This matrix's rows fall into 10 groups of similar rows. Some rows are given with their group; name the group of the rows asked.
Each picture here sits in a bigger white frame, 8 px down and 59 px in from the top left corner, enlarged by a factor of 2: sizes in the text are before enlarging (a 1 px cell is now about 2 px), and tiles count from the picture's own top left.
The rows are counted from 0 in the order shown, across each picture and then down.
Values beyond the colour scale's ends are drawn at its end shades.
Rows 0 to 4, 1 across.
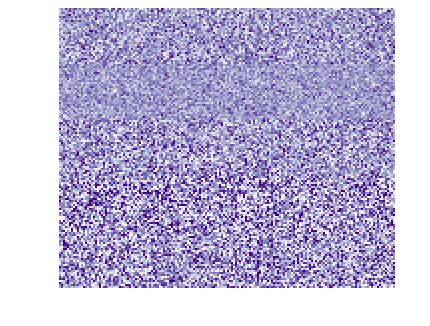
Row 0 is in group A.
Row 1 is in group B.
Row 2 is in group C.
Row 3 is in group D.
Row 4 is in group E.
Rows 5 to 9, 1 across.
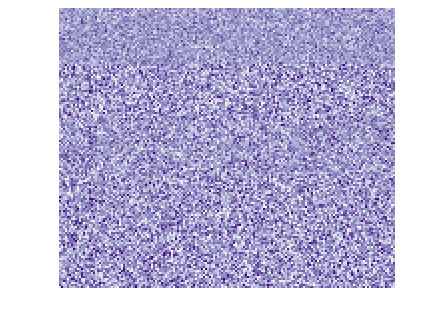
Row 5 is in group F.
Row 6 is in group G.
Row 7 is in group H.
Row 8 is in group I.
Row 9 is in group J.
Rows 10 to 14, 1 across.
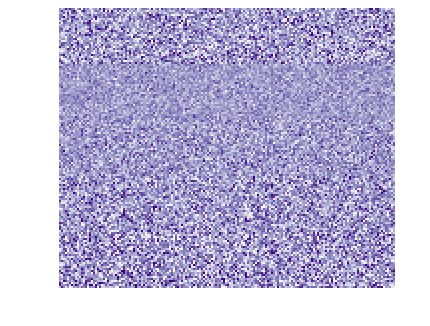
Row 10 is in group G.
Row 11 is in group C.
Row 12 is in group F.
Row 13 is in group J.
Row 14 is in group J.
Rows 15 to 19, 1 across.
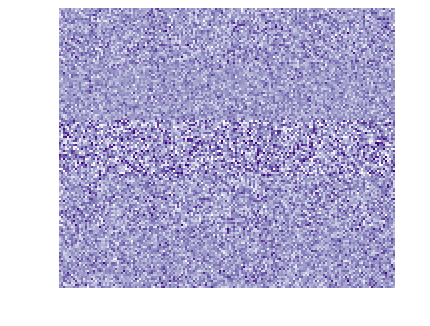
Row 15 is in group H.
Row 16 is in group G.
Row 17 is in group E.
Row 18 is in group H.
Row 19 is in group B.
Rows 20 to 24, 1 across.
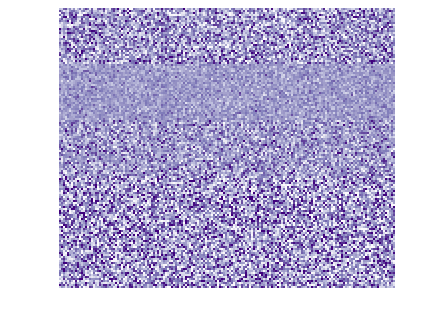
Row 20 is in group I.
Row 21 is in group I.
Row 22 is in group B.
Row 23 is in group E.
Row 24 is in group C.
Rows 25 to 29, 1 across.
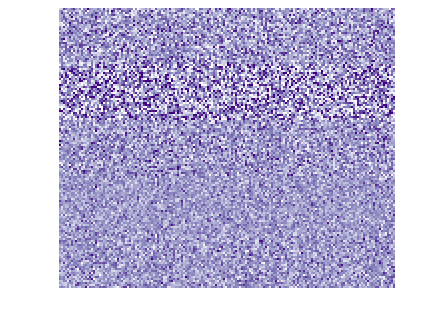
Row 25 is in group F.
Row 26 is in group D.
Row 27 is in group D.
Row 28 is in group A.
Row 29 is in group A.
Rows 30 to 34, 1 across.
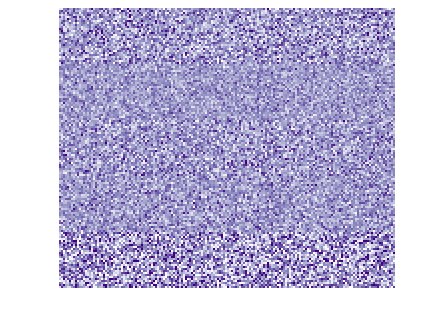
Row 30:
C
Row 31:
E
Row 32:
F
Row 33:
D
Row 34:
C
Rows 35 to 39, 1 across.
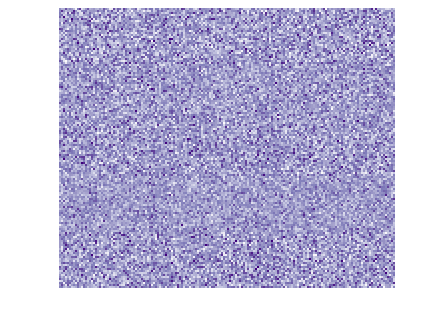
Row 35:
G
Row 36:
C
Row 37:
E
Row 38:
H
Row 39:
E
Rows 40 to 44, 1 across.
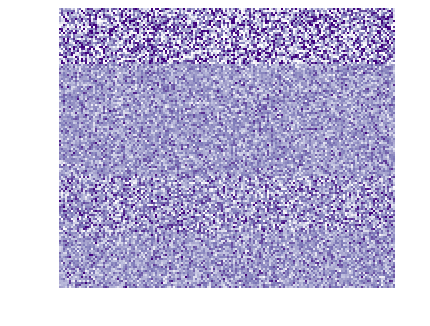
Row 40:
H
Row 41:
C
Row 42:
D
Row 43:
F
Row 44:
A
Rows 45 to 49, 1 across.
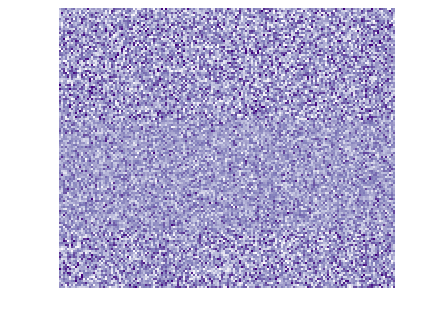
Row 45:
F
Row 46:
I
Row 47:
G
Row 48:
E
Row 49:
I
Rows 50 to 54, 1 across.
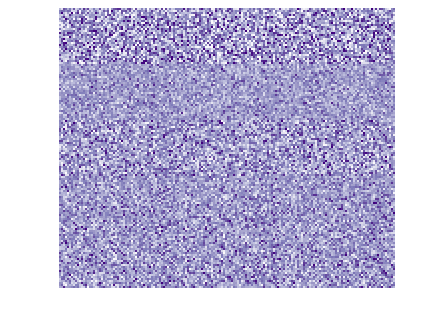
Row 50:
F
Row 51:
H
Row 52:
G
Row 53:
B
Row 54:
B
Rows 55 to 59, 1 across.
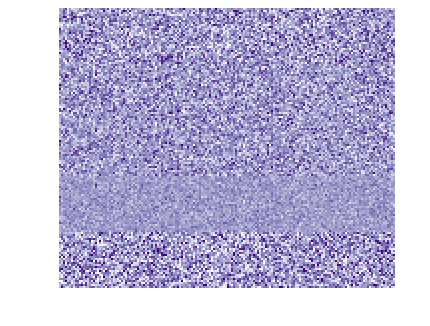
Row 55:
I
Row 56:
D
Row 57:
D
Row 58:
D
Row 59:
H
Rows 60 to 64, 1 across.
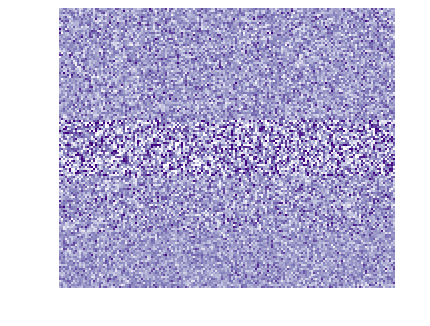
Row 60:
D
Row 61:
G
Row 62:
A
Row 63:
F
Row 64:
E
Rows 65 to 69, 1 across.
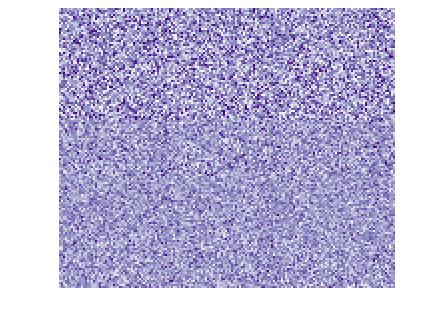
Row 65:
D
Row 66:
J
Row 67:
B
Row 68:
D
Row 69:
E
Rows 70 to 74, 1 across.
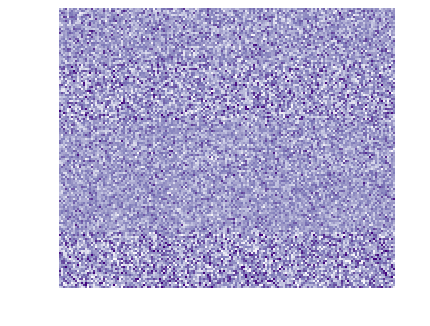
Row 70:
I
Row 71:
J
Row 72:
G
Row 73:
H
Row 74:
B
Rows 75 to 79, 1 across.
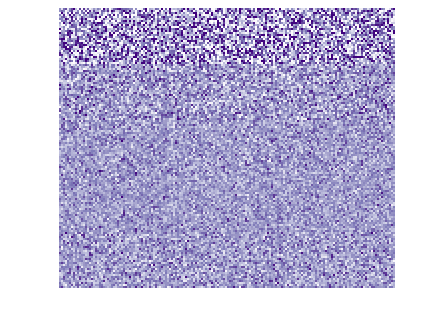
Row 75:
F
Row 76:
I
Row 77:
J
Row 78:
J
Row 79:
G
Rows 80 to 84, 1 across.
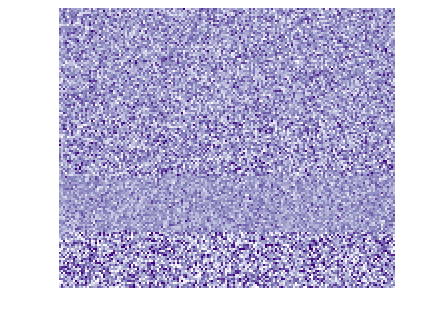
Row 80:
I
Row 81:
H
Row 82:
I
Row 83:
A
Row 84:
H
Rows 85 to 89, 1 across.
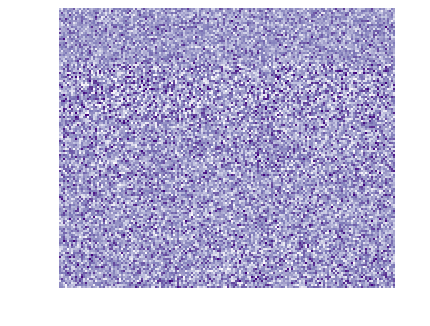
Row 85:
F
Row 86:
C
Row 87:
E
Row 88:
C
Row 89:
I
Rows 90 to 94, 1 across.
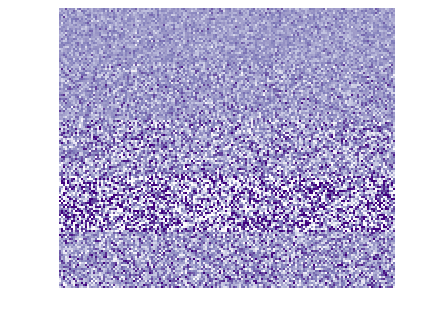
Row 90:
G
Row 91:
F
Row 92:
C
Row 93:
H
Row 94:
B
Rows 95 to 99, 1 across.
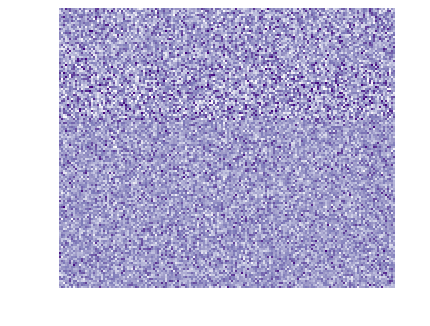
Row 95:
A
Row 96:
G
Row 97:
B
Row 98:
F
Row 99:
D
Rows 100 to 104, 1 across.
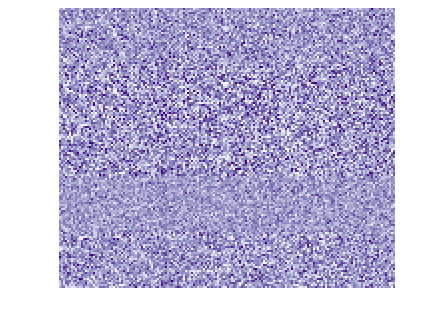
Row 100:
B
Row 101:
B
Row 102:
I
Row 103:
G
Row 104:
I
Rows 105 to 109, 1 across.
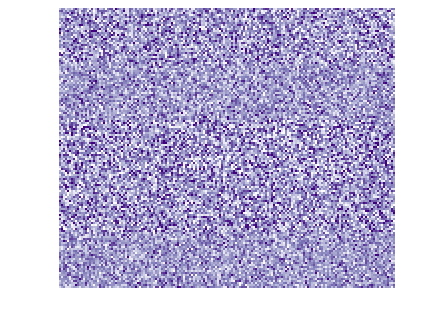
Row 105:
D
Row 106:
H
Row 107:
I
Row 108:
B
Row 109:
I
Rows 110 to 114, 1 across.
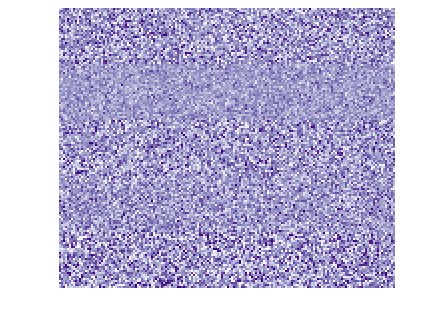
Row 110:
C
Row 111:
G
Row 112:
A
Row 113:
F
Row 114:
I
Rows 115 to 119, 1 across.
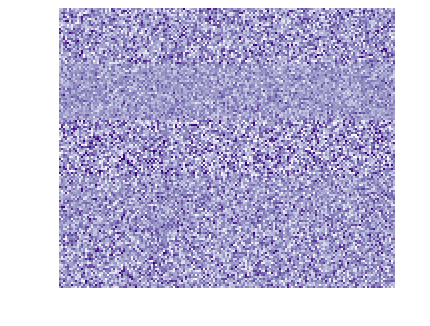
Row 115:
I
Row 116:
F
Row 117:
J
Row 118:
F
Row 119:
J
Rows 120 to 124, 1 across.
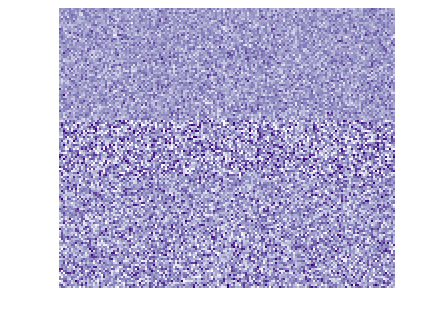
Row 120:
B
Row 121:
F
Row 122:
E
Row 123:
C
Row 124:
H
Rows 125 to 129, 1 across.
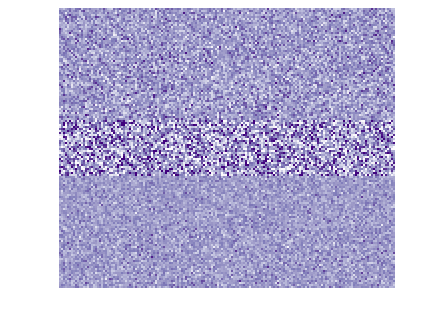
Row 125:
B
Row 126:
C
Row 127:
J
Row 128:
G
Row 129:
C
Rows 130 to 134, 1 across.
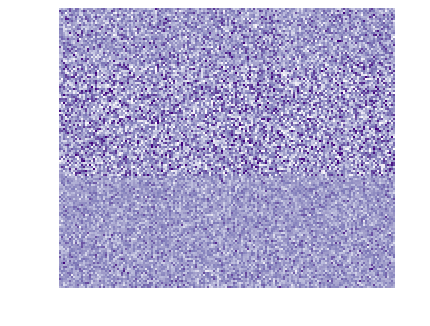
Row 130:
B
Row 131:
E
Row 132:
A
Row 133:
H
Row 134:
F
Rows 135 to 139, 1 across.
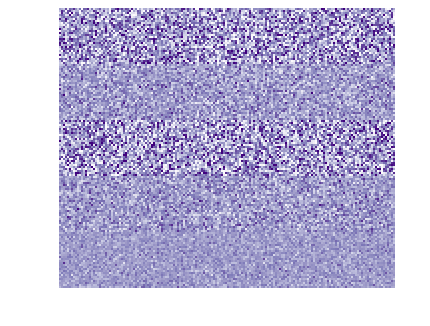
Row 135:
F
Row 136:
F
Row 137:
A
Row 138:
I
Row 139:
F
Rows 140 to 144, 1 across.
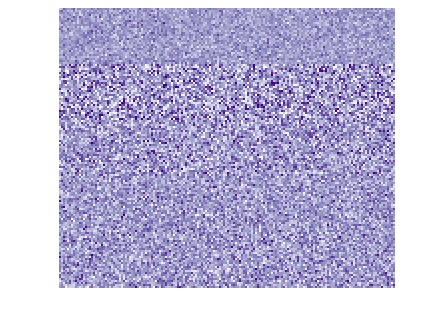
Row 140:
C
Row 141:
J
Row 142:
H
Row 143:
F
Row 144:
I
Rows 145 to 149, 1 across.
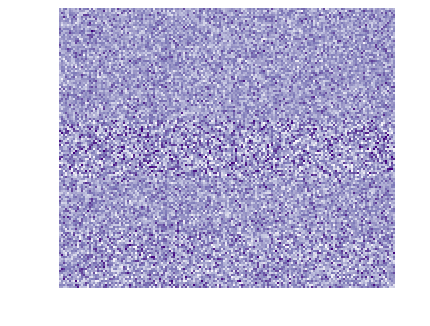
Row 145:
I
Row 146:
H
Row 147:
D
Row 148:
I
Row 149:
C
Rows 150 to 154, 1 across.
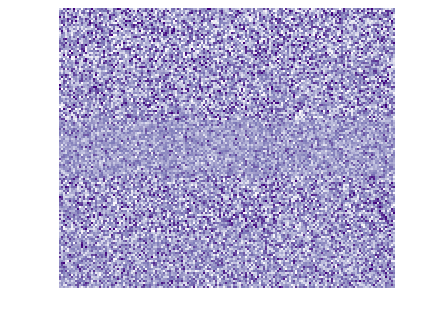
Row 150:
C
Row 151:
D
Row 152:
G
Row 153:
B
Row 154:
F
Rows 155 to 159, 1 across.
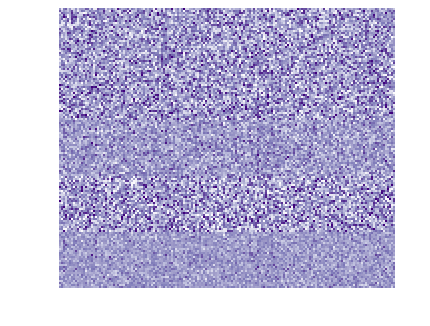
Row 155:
I
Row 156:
D
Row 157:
E
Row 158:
F
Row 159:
E
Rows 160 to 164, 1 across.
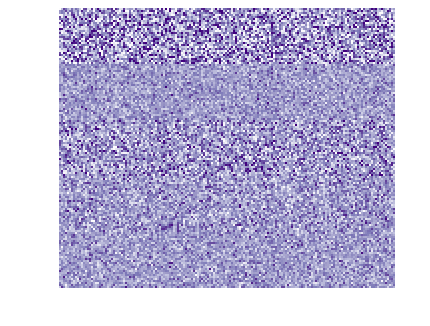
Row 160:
D
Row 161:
E
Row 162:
B
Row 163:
I
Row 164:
G
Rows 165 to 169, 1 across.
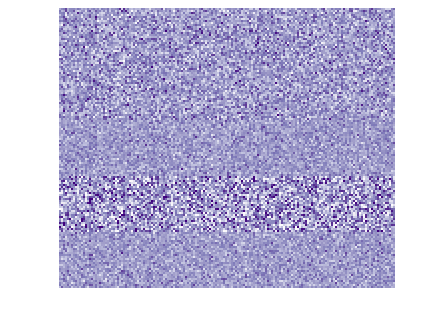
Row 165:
E
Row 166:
C
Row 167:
H
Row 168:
J
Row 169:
J
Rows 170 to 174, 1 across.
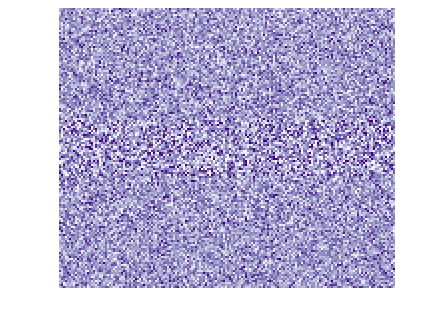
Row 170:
F
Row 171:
D
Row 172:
G
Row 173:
J
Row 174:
B
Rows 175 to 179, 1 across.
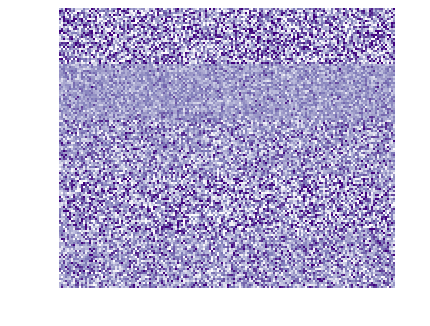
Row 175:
E
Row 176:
I
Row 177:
C
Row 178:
I
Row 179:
H
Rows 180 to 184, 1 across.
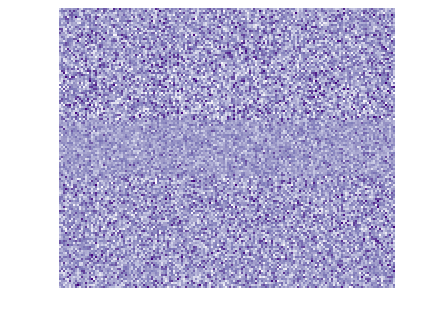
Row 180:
B
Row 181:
H
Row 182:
G
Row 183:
E
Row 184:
A
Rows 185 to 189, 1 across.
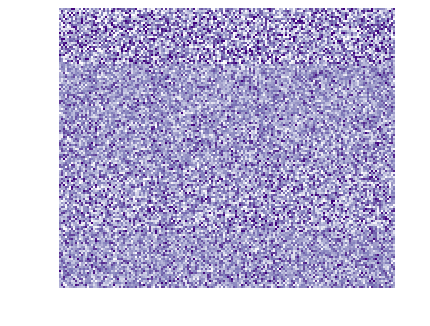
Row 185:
F
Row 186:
H
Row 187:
E
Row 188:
G
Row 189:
B
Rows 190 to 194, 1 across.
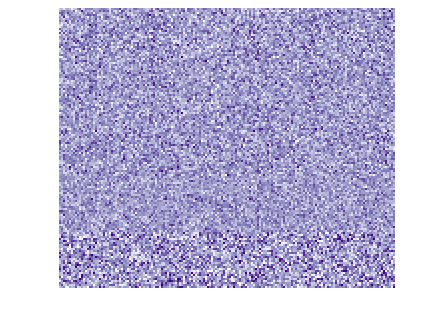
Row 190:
H
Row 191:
H
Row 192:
D
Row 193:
E
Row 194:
I
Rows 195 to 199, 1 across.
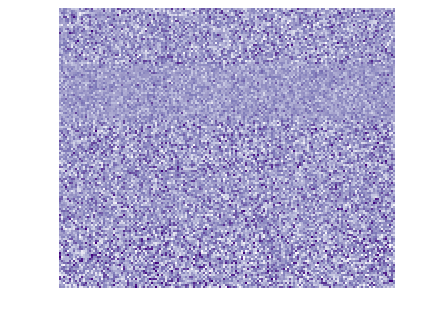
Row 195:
I
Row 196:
H
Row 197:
D
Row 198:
B
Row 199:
D
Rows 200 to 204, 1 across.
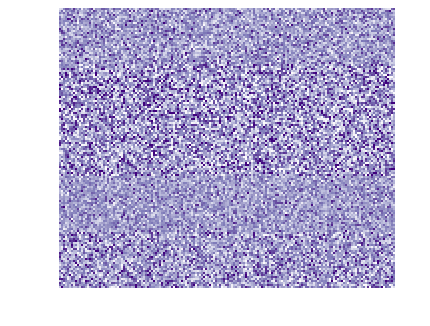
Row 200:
C
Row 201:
D
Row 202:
J
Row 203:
F
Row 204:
J
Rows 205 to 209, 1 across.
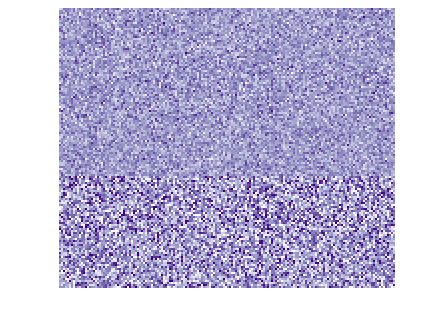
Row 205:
C
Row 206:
D
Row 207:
H
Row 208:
J
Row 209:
A
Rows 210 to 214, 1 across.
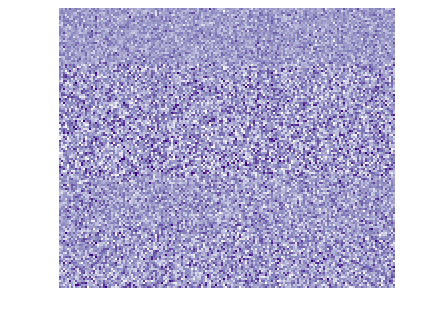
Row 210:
E
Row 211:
E
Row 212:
J
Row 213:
I
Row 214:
A
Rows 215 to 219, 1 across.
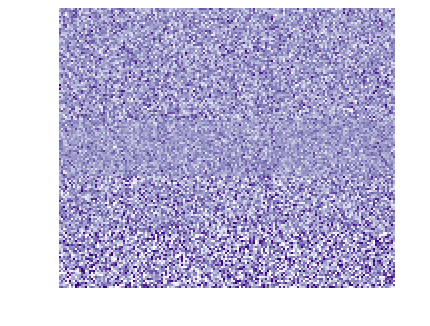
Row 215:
J
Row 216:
D
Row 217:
B
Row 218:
F
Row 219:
A
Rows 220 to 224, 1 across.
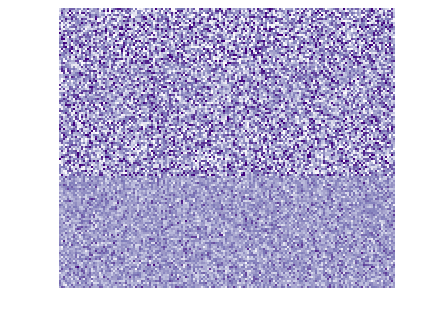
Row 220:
F
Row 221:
H
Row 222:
G
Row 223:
A
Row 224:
G
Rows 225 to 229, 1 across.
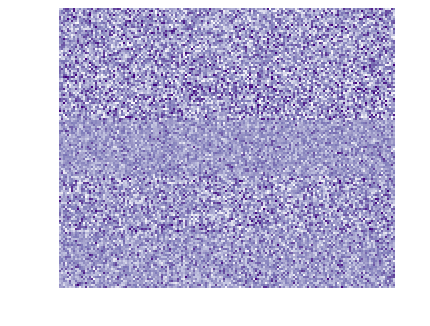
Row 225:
C
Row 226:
E
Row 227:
B
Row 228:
I
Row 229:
A
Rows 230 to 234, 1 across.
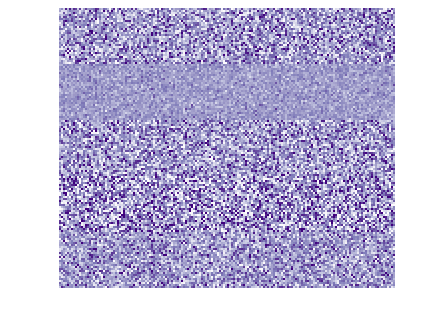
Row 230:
A
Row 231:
C
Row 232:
G
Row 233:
J
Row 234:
H
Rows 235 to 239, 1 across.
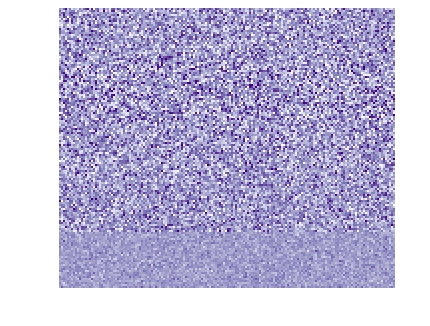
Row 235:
I
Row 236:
E
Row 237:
A
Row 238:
D
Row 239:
G
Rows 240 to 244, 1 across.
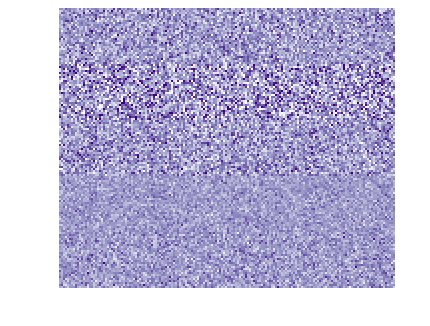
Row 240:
A
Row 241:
J
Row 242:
H
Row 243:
H
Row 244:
B
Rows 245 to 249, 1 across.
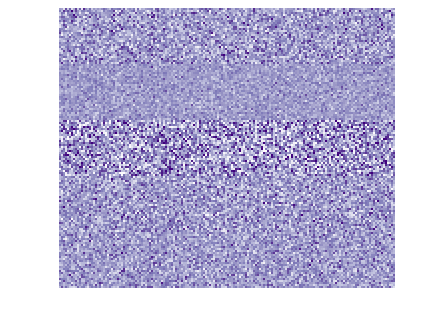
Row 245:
J
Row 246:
C
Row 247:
I
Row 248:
F
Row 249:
J
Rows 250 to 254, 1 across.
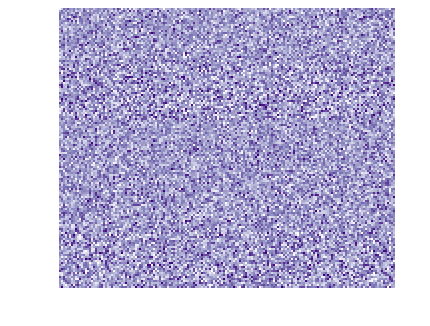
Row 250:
C
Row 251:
C
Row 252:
E
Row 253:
C
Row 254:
G
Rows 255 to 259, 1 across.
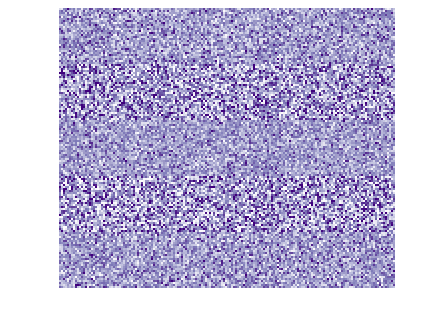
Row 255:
C
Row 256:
J
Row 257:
G
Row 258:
G
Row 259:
A
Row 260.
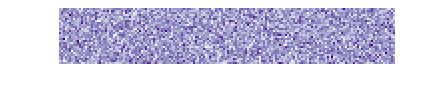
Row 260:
F
